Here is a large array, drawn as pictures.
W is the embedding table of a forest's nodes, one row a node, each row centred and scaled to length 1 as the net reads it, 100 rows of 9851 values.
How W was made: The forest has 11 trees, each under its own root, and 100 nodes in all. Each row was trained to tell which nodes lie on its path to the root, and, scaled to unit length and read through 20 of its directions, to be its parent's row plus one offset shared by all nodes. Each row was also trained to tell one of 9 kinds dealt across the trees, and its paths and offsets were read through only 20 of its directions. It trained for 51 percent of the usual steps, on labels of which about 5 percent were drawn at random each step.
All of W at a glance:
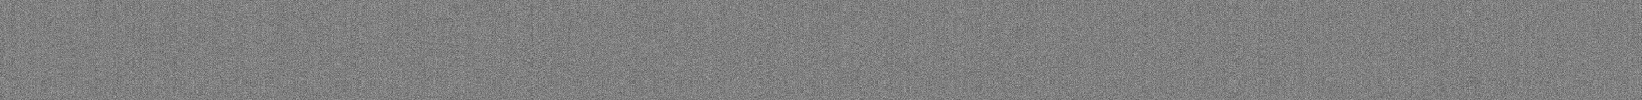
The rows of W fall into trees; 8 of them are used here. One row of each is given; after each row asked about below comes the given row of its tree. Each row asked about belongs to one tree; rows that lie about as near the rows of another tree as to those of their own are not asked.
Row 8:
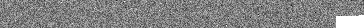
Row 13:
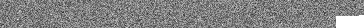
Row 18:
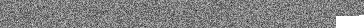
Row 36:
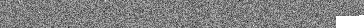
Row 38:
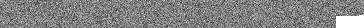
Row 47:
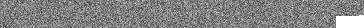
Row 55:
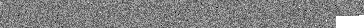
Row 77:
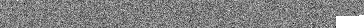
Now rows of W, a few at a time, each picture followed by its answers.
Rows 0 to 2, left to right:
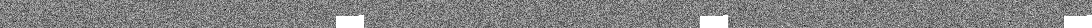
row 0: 77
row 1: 38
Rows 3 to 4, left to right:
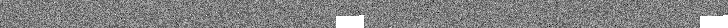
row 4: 47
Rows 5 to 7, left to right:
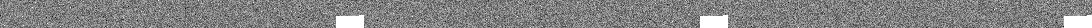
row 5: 8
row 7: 8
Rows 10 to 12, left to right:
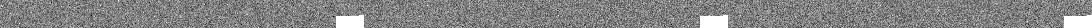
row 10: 8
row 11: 38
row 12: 38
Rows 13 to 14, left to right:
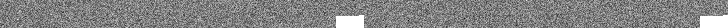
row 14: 47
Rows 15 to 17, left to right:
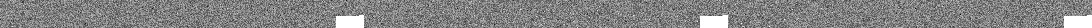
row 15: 36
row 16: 77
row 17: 13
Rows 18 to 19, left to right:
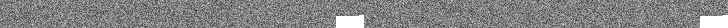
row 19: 55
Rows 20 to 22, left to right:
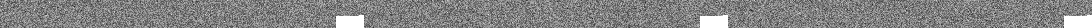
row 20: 47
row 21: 55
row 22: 77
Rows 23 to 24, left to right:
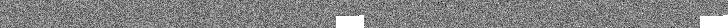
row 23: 36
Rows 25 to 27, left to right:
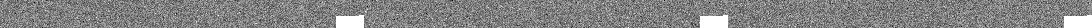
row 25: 47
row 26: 47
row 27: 36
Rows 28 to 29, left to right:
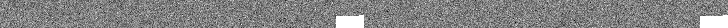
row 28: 47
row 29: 38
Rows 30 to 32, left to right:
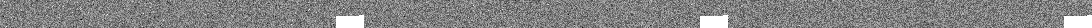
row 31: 77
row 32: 36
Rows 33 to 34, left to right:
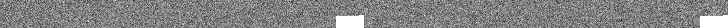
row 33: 13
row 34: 8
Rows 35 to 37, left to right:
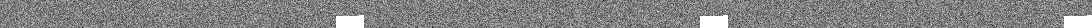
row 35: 47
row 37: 18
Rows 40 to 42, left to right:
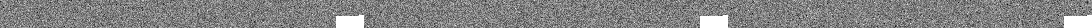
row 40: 47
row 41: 13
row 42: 38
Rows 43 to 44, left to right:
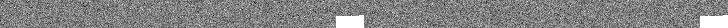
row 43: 55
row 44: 55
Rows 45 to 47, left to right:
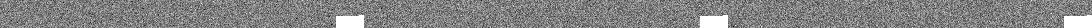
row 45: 47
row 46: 8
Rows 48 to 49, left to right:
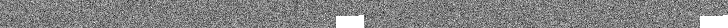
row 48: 77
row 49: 55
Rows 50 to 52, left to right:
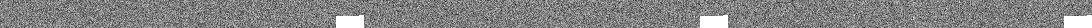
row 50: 47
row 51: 55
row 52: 55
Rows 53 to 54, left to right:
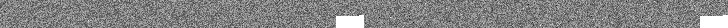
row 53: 18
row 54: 77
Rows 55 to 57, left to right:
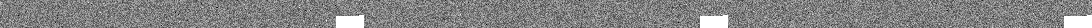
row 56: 77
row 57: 38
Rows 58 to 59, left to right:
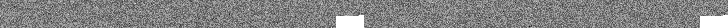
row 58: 47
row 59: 38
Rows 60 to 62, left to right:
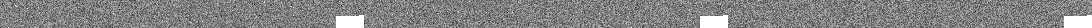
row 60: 8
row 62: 36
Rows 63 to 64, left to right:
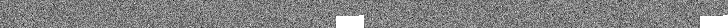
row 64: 47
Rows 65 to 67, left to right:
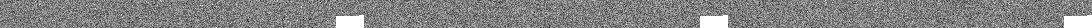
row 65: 18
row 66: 47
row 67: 38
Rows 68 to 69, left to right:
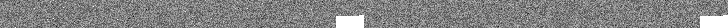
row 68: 55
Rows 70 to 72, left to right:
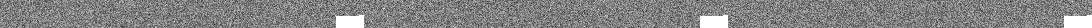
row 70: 38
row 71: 77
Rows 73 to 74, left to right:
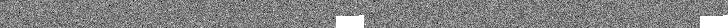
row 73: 55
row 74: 38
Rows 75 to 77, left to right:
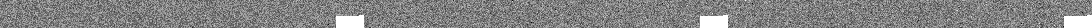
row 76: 55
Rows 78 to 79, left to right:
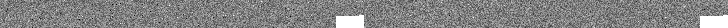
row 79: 38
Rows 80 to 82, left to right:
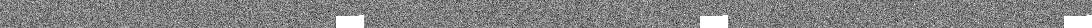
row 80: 77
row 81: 77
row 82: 77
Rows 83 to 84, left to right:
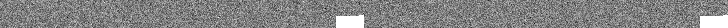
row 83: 77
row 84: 36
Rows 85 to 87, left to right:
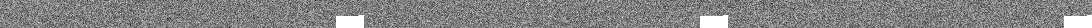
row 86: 13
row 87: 38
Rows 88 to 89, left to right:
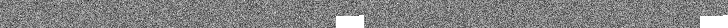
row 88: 38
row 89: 77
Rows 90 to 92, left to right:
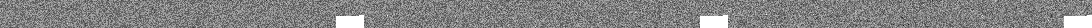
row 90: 36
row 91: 77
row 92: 8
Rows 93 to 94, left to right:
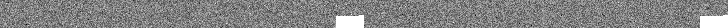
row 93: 8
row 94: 13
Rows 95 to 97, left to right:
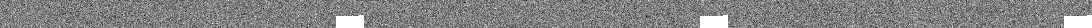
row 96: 55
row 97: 55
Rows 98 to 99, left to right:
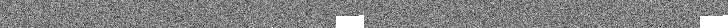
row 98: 38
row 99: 47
